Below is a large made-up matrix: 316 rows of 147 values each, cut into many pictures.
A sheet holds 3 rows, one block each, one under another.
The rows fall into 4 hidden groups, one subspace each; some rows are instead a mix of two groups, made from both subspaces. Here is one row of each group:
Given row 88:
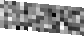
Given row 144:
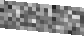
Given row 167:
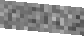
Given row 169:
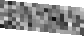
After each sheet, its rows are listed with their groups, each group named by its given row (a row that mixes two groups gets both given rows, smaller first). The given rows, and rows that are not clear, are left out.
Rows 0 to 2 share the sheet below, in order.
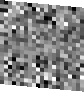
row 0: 169
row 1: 88 and 169
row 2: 169
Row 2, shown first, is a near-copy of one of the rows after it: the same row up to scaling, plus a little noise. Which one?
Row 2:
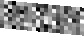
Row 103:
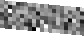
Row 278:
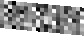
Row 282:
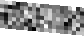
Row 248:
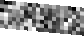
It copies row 278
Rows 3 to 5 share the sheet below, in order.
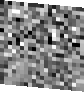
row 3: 167
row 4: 144
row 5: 144 and 167
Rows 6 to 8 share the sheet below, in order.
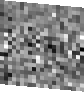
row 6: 88
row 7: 169
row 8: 88
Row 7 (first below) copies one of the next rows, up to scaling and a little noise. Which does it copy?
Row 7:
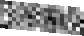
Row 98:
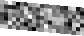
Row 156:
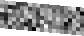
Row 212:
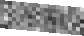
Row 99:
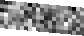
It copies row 212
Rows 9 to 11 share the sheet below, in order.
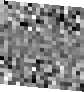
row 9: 88
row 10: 88
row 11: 88
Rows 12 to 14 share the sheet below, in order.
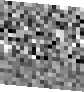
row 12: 167 and 169
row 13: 88 and 169
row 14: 144
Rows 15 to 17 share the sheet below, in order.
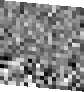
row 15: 167
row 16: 144
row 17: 169
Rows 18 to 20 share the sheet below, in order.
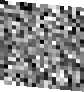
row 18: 144
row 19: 88
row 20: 169
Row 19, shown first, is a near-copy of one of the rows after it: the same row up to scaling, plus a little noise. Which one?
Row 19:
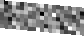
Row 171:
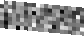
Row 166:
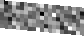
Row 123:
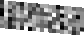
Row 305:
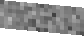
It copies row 166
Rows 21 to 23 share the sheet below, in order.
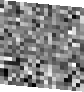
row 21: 144
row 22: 144
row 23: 169
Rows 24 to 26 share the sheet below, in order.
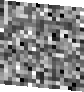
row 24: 88 and 167
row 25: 144
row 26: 88 and 144
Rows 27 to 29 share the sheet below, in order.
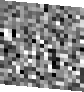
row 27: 167
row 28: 88
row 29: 144
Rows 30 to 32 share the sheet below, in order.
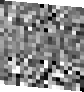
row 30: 88 and 167
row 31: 88
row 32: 167
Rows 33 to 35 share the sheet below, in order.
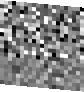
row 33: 88 and 169
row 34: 88
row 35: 167
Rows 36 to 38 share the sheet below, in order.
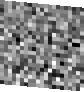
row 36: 88 and 169
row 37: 144
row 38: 167
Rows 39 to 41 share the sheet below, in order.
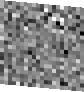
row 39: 167
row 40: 88 and 169
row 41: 88
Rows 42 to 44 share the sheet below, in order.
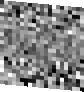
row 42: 144
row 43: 88 and 167
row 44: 88
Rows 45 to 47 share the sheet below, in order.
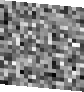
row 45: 88
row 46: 144
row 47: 144 and 169
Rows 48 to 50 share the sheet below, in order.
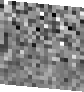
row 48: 88
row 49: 88
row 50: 169
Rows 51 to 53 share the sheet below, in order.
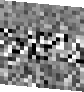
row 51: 88
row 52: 88
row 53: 169
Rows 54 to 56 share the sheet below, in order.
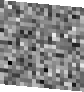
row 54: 144
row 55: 144
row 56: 144
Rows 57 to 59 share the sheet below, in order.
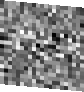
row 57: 167
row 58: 144
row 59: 88 and 144
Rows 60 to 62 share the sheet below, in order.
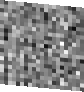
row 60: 167 and 169
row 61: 88 and 169
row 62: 88
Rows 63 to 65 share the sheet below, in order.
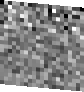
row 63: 144 and 167
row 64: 144 and 169
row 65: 167
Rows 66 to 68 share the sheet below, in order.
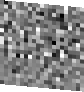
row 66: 88 and 169
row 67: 88
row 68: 167
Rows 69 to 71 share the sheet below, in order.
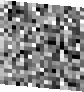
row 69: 167 and 169
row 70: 88
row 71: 88
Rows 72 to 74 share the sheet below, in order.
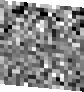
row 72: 167
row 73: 144
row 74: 167
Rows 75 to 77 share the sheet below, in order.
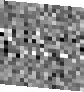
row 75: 88 and 167
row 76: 88
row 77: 88 and 167
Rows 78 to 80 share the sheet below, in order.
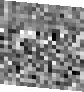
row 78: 88
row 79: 144 and 167
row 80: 144
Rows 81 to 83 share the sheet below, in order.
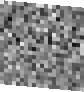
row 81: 88 and 167
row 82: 144
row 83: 88 and 169
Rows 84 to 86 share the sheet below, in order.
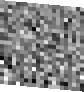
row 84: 169
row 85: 144
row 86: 88
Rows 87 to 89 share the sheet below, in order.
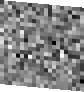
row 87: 144
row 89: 167
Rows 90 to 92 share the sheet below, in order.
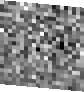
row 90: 144
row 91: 88 and 167
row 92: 144
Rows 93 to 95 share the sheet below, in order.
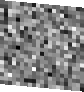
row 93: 88 and 167
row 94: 144
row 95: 88 and 169
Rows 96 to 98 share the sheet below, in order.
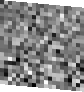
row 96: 88
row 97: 167
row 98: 169
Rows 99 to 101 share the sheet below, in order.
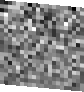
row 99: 169
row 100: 88 and 167
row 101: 144
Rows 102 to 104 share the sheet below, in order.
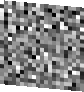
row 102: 88
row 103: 169
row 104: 144
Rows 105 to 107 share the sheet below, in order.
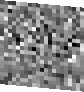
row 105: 169
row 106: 144
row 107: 88 and 169
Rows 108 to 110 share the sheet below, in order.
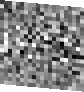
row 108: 88
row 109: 88
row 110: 144
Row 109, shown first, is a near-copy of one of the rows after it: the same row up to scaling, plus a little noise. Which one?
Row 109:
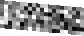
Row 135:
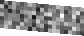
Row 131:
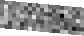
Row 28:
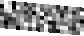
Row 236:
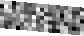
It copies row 131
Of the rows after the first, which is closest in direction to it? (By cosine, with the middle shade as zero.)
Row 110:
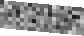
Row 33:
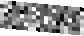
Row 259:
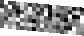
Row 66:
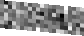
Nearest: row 259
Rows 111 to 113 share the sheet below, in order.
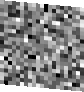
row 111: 167
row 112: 88 and 169
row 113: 88 and 144
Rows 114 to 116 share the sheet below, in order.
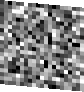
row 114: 167
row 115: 144
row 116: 167
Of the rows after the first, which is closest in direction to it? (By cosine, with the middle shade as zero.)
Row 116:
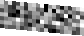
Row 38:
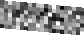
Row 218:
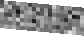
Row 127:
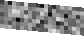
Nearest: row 38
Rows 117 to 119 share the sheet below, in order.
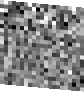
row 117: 169
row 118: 88
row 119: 88 and 167
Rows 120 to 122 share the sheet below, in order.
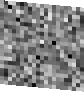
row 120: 144 and 169
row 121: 88
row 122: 169
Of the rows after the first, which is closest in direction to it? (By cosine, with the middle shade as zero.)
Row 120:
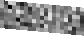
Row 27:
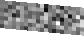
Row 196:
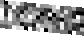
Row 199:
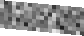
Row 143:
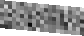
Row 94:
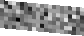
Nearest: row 94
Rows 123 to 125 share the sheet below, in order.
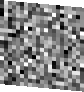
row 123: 88
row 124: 169
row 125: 144
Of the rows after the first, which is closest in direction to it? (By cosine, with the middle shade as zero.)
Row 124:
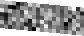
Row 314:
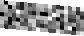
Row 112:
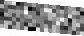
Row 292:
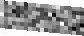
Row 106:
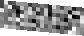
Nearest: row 112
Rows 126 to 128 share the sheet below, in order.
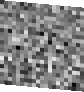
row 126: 144
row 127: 167
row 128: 144 and 167
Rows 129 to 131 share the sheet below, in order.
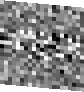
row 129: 144
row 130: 144
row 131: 88
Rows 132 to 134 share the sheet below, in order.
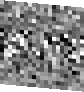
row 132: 144
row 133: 144 and 167
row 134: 144
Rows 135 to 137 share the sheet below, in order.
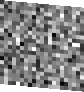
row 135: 88
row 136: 144
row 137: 88
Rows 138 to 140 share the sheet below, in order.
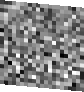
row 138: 169
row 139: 88
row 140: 144
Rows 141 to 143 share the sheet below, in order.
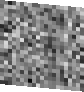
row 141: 169
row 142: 169
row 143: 169
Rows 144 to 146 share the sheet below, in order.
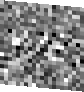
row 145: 167
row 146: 169
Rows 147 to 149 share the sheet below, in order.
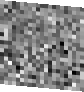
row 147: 167 and 169
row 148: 88 and 169
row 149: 144
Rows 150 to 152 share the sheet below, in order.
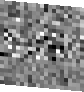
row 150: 167
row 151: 167 and 169
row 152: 169
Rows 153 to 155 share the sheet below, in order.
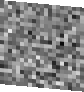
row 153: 144
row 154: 88 and 144
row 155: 144
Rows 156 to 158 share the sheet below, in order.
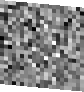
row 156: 169
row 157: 88 and 144
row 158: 169
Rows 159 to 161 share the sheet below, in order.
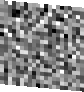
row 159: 167
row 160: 88 and 144
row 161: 88
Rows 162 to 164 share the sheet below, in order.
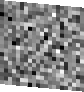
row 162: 88
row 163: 167
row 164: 88
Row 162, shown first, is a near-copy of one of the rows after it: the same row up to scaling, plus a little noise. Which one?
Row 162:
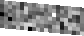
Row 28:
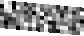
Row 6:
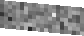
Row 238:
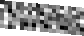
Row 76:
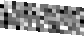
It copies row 6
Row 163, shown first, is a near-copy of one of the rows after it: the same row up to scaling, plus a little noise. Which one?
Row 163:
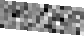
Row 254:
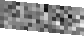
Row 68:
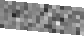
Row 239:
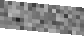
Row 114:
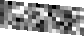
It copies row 68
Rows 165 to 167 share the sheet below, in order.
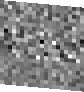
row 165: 144
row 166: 88
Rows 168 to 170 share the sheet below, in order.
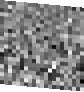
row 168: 144 and 169
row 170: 167
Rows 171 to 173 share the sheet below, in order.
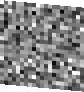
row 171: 88
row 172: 144
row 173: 144
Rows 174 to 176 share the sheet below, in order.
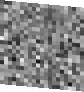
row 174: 169
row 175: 144 and 169
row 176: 88 and 144
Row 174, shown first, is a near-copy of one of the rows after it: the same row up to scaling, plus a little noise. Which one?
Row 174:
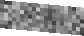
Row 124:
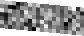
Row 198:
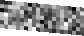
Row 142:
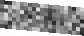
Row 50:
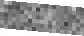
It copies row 142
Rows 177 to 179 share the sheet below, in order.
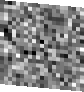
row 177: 169
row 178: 88
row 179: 167
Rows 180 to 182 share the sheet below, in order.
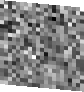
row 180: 144 and 169
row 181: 169
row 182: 169
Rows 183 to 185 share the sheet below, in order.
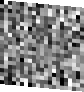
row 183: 88
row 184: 144
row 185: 88 and 169
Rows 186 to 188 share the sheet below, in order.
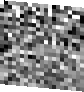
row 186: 144
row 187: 88 and 144
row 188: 144 and 169
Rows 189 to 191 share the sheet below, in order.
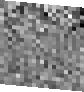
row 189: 167
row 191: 167
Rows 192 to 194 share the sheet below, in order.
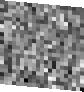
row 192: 169
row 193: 88
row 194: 88 and 167
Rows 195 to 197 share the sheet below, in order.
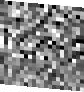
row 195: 167
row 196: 88 and 167
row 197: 167
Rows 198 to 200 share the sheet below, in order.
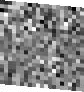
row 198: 169
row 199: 88 and 167
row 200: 88 and 167
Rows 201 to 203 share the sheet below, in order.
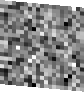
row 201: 169
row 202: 167 and 169
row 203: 169
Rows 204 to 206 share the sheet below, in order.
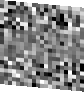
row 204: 169
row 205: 88
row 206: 144 and 167
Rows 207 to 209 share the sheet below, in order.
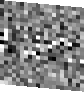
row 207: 88
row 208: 88 and 144
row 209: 169
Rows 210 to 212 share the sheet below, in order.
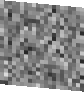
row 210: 167
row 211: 167
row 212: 169
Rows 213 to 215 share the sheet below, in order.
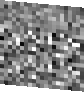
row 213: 169
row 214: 144
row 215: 144
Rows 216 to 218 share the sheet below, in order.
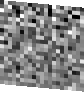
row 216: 144
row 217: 144 and 167
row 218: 144
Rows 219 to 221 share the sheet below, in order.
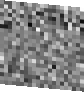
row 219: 169
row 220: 167
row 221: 167
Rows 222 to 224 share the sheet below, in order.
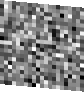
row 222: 88
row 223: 144
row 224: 169
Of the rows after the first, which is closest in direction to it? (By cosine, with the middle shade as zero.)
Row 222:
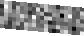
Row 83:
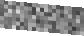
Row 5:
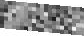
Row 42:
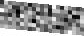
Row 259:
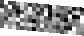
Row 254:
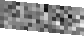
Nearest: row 83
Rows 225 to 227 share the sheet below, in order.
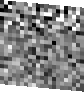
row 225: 88 and 144
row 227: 169
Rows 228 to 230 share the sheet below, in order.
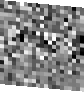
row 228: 144 and 169
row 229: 167
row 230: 88 and 144
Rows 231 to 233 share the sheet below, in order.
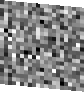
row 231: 88
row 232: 88 and 169
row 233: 88
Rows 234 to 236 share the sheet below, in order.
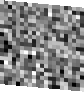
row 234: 144 and 167
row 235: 88
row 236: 88
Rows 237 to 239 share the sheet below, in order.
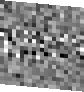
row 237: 88
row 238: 88
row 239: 167
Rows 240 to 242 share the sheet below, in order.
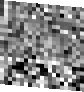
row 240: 88
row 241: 169
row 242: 167
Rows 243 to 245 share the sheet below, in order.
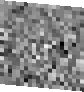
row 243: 167
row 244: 88 and 169
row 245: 167
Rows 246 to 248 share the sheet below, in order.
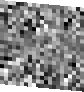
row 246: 169
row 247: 88 and 144
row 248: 169
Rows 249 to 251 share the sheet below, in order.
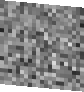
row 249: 167
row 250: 88 and 167
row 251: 144
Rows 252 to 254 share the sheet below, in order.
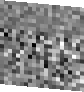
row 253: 88
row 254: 167
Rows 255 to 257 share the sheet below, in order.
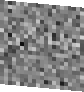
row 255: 167 and 169
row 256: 144
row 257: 88
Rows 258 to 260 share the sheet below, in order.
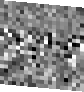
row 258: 167 and 169
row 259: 144
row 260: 169
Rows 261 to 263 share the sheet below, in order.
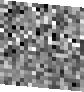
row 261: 169
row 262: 144
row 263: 88
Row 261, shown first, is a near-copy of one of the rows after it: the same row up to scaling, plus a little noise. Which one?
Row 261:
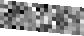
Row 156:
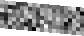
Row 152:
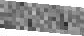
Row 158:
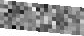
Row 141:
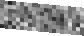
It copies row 158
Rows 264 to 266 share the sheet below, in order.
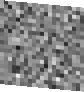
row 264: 144
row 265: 167
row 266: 167
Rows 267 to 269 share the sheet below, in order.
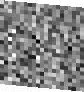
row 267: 88
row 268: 144 and 169
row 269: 144 and 169
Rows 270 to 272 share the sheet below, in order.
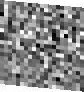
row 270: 88
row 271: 144
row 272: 167
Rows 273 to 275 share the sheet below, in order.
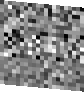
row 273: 144
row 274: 169
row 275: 167
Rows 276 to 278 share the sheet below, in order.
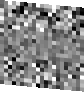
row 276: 167
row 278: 169
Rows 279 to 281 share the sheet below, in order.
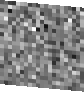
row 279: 169
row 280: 88
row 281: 144
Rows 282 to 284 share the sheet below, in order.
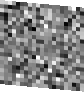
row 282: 169
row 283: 88 and 169
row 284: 167
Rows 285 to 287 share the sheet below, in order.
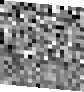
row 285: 144
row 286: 88
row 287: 169
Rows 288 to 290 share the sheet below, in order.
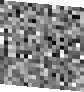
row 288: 144
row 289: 88
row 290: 167
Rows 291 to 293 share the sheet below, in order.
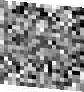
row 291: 167
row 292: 88 and 167
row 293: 144
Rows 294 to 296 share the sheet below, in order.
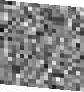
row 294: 169
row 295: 88
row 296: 167
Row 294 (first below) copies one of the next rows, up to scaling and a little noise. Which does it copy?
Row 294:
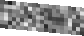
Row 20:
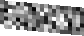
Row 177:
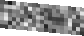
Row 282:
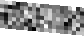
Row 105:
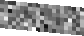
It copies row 177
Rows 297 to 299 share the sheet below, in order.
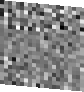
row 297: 88
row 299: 88 and 169
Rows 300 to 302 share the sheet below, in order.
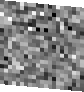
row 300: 88
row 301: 167
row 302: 144 and 169
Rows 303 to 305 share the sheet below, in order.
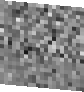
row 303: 167
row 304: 167
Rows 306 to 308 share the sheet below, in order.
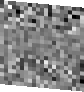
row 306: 144
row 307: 88
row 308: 167
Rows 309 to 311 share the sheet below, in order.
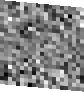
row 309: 88 and 167
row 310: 144
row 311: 88 and 169
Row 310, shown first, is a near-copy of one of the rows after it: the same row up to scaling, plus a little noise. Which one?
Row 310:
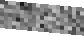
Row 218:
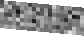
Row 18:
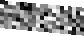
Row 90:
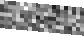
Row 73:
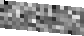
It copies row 18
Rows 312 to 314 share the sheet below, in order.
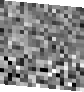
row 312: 167
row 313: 167
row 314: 88 and 144
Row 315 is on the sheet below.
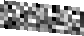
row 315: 144
